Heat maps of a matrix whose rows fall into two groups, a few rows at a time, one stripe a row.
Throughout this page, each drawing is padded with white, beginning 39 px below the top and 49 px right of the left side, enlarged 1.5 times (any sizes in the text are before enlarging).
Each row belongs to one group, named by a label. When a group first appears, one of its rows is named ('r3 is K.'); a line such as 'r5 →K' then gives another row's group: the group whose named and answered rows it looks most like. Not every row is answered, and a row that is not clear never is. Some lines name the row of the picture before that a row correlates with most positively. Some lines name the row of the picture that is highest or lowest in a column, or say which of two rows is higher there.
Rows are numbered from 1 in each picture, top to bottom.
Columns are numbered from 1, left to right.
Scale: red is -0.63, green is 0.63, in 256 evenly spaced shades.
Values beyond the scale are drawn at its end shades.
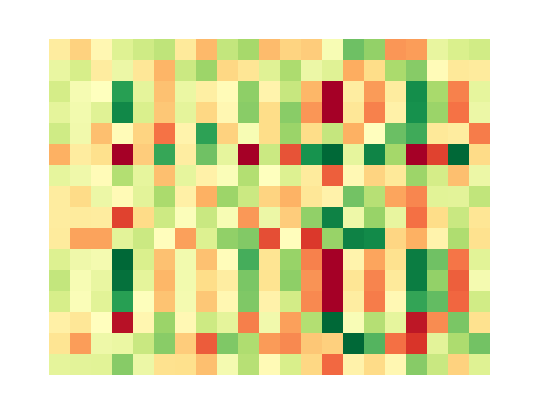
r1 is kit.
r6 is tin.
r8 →kit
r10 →kit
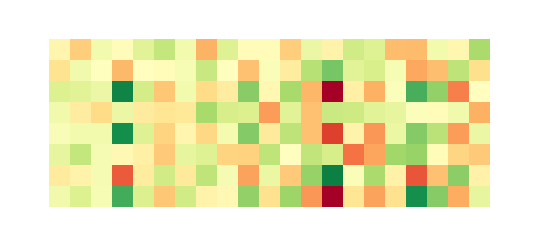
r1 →kit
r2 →tin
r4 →kit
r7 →tin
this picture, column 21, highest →1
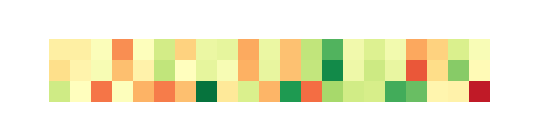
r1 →tin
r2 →tin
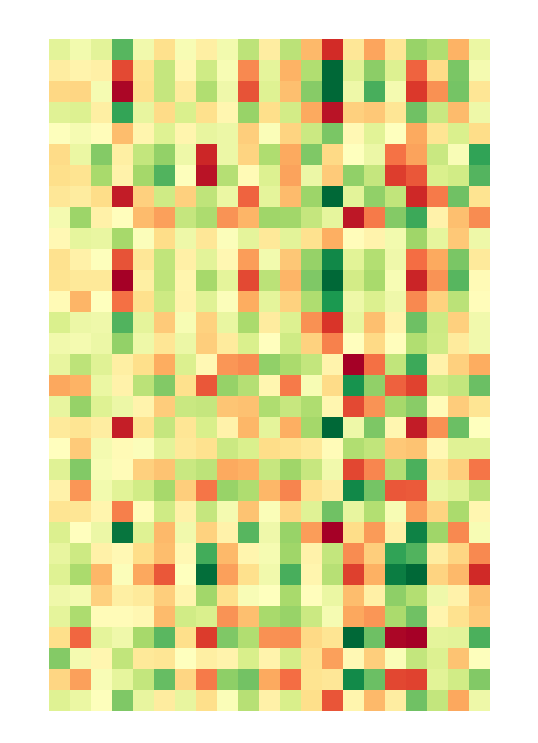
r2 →tin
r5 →tin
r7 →kit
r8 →tin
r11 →tin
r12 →tin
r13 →tin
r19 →tin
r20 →kit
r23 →tin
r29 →kit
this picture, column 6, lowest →26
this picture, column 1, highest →30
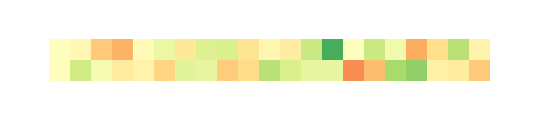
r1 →tin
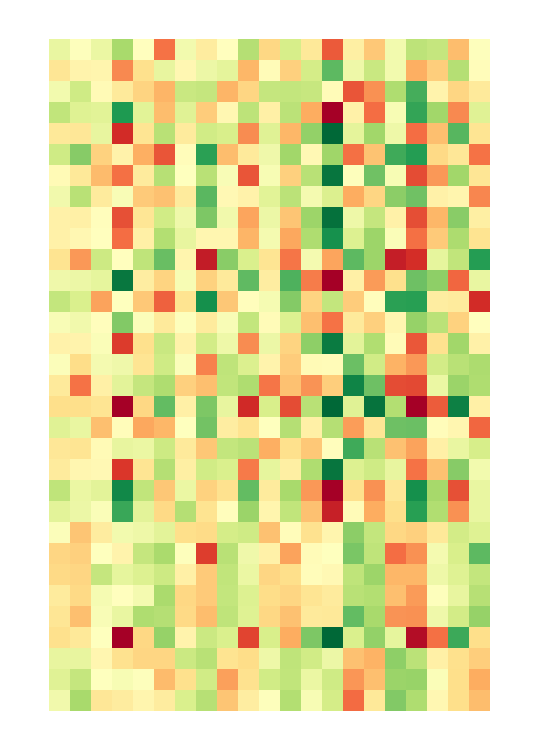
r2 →tin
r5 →tin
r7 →tin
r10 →tin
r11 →kit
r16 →kit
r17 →kit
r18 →tin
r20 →kit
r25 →kit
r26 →kit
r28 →kit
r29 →tin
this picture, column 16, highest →18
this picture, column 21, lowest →13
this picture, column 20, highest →18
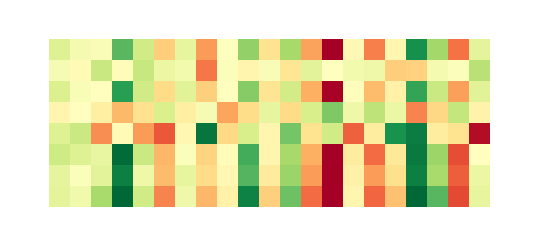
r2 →kit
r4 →tin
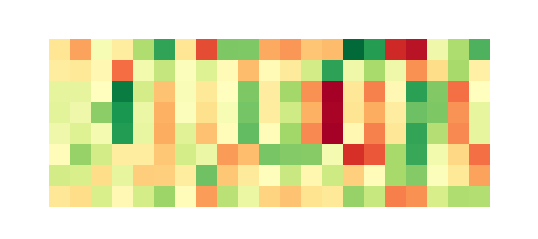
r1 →kit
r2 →tin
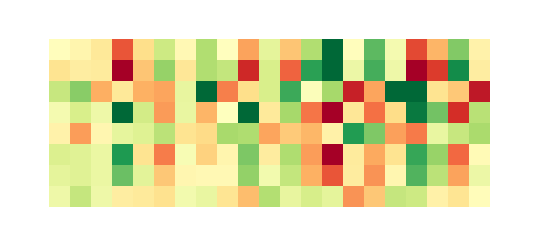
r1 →tin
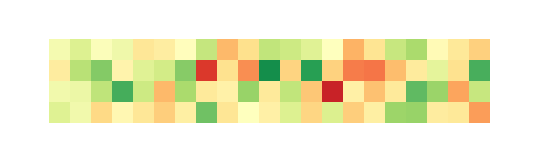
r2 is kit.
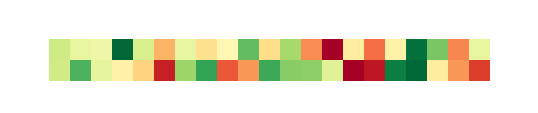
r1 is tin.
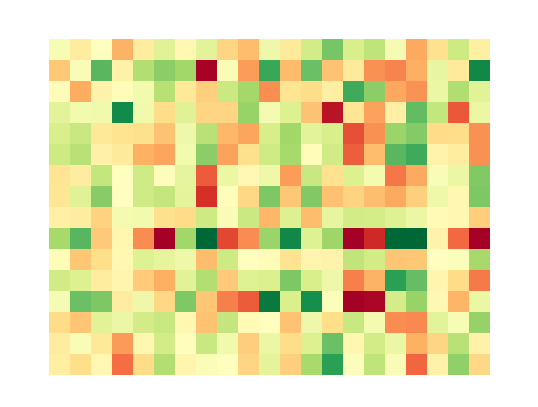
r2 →kit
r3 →kit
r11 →kit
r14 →kit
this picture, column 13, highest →13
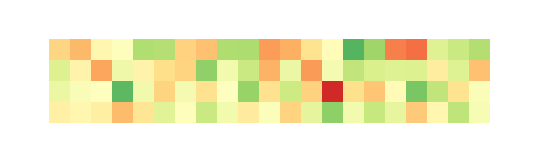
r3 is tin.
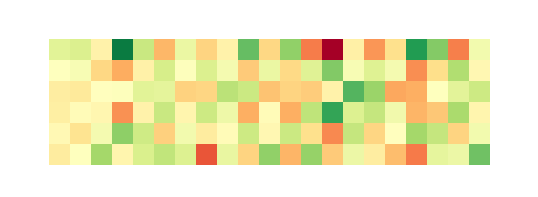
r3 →kit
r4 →tin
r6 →kit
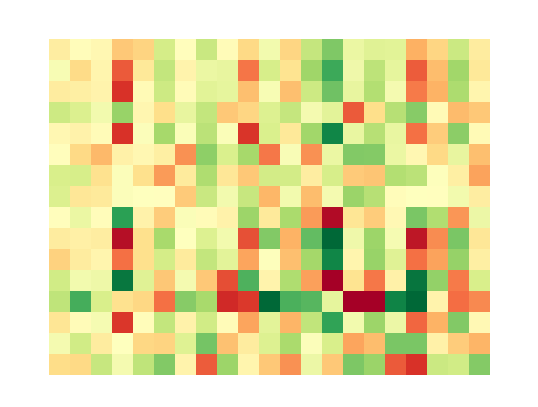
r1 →tin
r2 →tin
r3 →tin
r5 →tin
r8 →kit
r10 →tin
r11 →tin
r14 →tin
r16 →kit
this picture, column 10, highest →12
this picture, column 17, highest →13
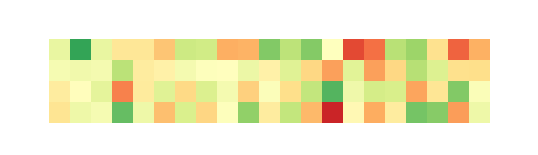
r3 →tin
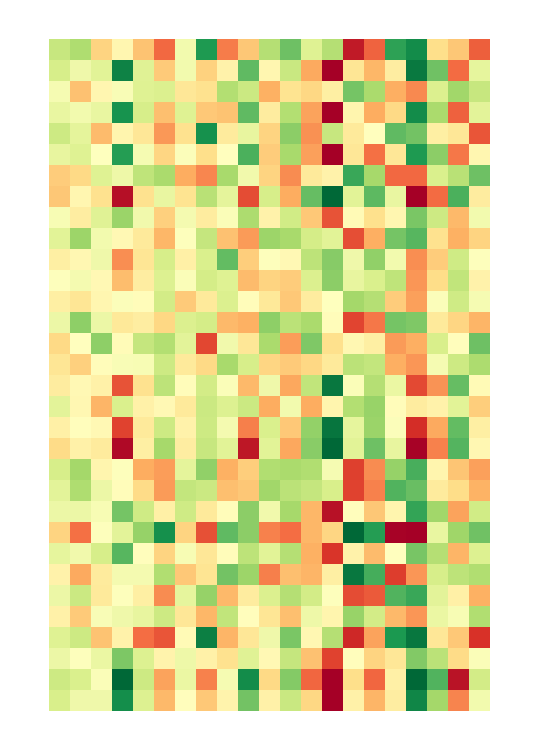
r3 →kit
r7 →kit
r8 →tin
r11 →tin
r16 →kit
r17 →tin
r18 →kit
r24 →kit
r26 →kit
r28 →kit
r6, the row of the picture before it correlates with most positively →4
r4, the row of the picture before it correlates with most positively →4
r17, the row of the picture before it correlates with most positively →3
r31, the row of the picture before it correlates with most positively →4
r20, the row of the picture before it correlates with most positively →3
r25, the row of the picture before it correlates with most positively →4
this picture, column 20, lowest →31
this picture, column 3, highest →15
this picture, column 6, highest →24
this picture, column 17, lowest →24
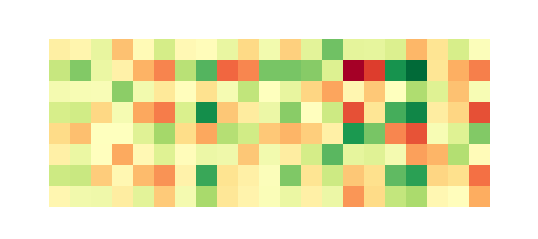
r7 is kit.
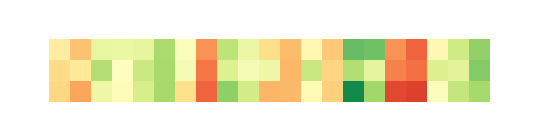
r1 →kit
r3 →kit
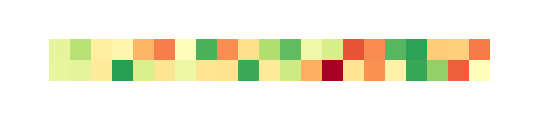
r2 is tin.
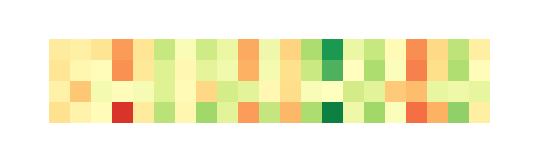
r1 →tin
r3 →kit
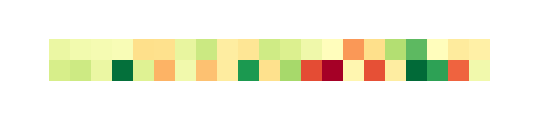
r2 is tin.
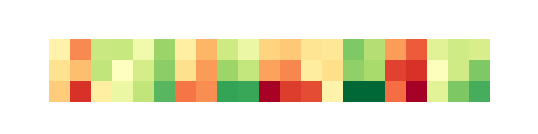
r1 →kit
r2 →kit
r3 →kit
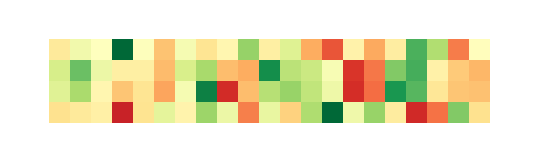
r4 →tin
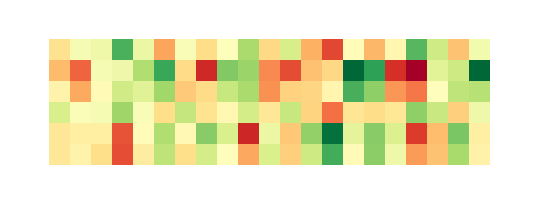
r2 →kit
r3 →kit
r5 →tin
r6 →tin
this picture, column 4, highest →1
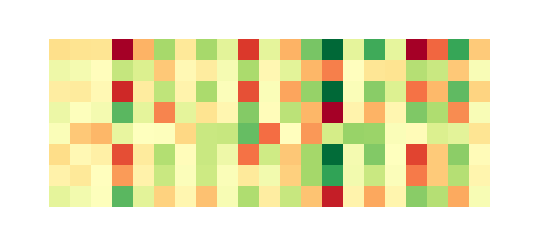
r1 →tin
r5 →kit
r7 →tin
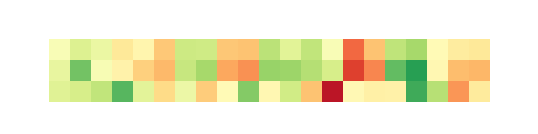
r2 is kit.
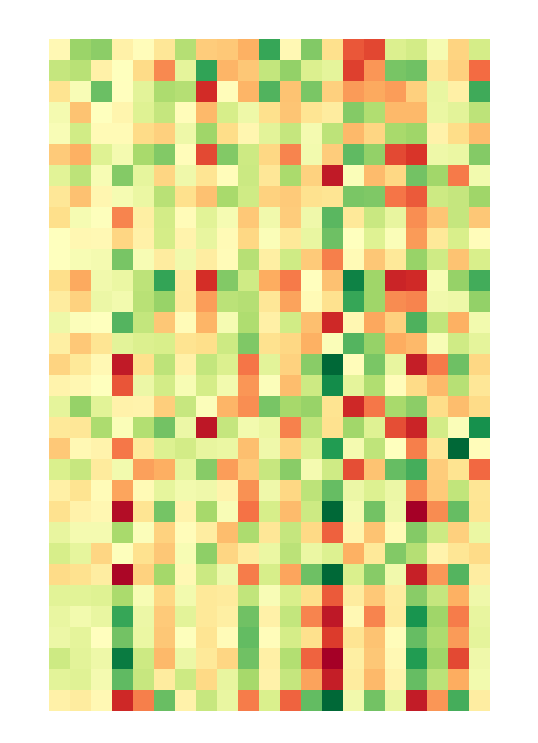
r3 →kit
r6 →kit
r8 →kit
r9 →tin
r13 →kit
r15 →kit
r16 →tin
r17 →tin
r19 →kit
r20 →tin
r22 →tin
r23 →tin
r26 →tin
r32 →tin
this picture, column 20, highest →20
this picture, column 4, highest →30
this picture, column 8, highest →2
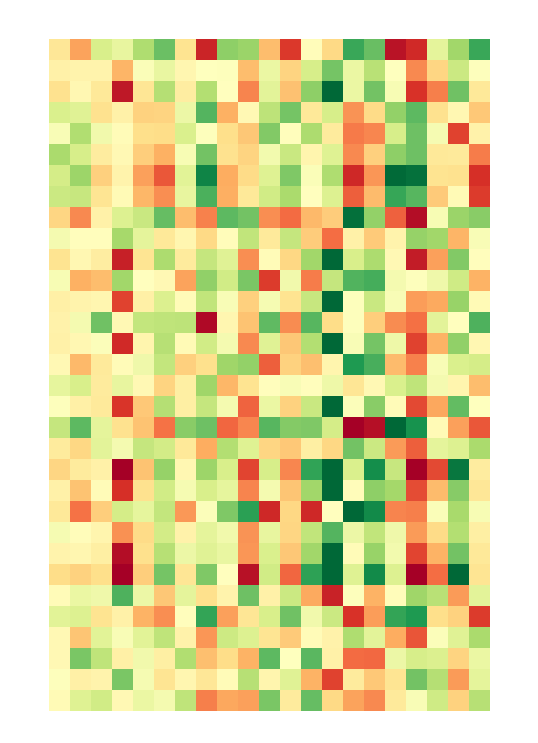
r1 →kit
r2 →tin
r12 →kit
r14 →kit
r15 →tin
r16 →kit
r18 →tin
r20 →kit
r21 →tin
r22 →tin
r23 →kit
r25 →tin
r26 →tin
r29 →kit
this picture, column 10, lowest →26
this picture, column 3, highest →14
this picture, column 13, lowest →23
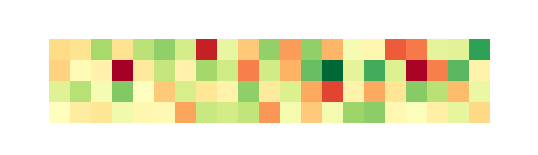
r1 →kit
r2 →tin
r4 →kit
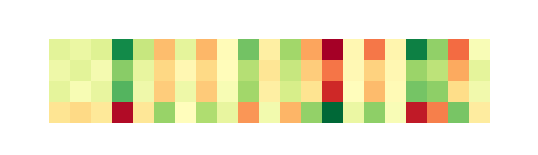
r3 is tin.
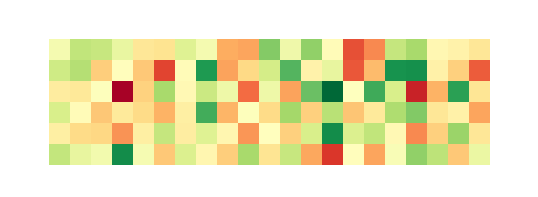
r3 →tin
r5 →tin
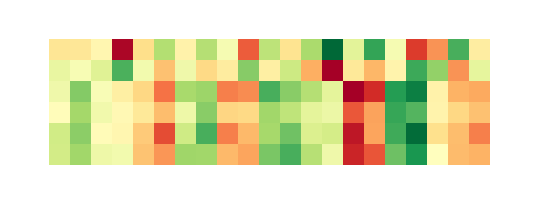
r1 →tin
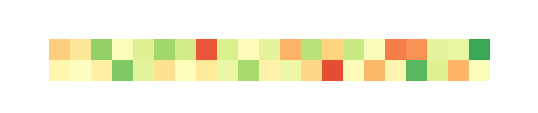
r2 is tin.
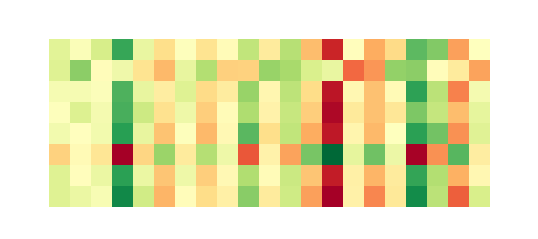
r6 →tin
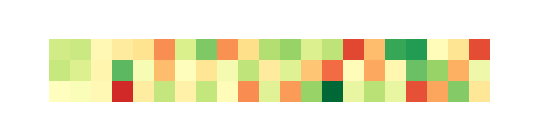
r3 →tin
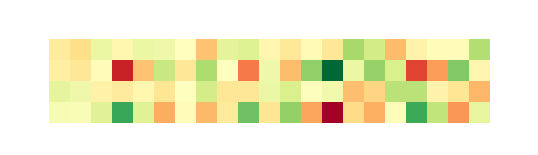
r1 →kit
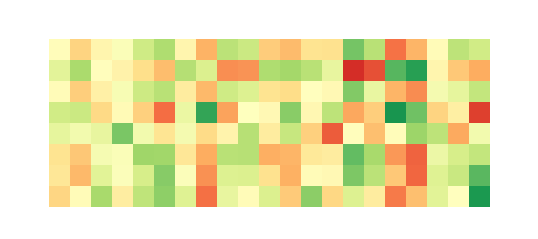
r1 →kit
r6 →kit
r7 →kit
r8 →kit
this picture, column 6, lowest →4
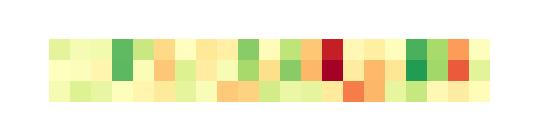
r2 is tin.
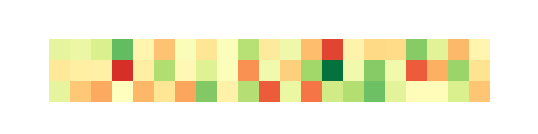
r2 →tin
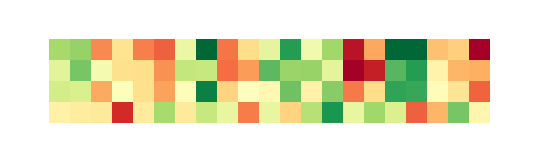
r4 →tin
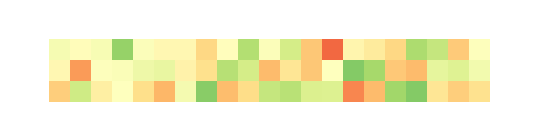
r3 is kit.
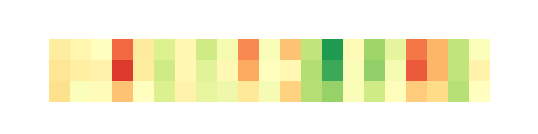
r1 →tin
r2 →tin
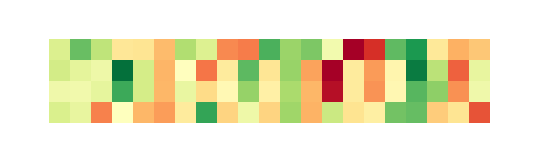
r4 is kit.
